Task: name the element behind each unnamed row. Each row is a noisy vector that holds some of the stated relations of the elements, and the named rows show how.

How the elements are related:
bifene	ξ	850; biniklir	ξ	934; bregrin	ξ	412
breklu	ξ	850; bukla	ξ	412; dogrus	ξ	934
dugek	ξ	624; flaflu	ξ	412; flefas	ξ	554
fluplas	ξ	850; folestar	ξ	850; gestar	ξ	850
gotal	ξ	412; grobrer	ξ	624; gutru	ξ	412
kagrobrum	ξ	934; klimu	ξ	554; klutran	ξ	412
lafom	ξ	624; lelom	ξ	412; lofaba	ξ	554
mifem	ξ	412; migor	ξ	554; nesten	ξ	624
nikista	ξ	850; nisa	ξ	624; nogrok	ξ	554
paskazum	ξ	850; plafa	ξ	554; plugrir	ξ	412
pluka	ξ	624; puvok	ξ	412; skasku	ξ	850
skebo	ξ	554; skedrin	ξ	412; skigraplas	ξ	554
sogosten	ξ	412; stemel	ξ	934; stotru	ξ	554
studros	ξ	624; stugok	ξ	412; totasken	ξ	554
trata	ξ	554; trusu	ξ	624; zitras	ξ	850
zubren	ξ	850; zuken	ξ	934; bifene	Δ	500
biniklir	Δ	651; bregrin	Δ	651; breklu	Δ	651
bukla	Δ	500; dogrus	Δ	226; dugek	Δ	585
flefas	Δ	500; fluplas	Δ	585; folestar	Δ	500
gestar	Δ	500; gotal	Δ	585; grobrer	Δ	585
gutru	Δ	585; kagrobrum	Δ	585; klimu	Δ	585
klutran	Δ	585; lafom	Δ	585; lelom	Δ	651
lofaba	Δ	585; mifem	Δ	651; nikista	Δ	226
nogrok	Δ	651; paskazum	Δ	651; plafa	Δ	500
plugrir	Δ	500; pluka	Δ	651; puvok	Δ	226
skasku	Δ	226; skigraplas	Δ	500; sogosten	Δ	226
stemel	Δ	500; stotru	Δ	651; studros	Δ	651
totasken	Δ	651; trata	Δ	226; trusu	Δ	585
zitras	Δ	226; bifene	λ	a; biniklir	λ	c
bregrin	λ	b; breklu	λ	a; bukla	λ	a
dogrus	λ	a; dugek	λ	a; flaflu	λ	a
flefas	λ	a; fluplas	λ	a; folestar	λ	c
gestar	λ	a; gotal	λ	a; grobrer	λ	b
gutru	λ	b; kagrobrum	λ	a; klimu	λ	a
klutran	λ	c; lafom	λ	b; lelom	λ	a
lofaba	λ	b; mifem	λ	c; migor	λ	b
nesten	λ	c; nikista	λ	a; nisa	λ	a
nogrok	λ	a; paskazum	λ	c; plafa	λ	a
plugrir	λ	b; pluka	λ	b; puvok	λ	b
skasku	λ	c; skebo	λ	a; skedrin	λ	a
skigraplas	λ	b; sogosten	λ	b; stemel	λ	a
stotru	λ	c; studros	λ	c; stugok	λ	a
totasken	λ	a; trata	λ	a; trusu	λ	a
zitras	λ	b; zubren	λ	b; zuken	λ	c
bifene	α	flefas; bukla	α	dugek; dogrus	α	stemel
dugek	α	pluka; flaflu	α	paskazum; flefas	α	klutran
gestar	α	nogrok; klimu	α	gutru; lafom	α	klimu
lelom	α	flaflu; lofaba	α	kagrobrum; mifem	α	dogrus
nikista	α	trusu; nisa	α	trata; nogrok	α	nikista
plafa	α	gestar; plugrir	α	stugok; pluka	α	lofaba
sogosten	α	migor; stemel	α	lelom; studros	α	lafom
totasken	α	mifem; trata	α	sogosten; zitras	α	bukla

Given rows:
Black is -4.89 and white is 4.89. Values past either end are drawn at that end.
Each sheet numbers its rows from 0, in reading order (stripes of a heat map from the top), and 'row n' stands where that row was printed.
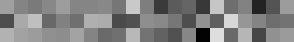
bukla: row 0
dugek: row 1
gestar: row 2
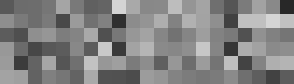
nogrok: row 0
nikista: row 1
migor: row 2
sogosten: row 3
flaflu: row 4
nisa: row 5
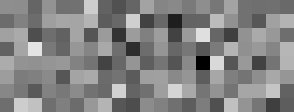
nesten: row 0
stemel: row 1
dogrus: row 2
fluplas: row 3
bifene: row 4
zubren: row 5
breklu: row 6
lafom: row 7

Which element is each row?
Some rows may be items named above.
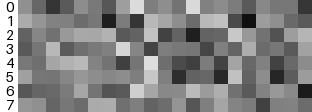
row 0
mifem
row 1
trata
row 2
stemel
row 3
gotal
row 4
skigraplas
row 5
bukla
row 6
nogrok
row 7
zuken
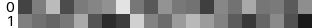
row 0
klutran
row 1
totasken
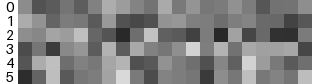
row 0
skedrin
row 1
nisa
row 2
plafa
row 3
pluka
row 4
dugek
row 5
gutru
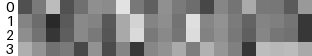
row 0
klutran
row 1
mifem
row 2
mifem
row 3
skasku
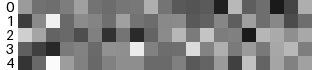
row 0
plugrir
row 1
klimu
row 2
zitras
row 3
lelom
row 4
lofaba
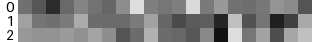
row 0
bregrin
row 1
plugrir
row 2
folestar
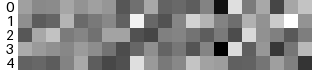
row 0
folestar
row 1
paskazum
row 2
grobrer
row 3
bifene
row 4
stotru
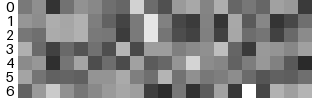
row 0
biniklir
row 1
flefas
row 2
skigraplas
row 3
puvok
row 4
studros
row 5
stugok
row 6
kagrobrum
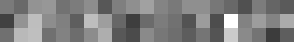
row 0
skebo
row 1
trusu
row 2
lafom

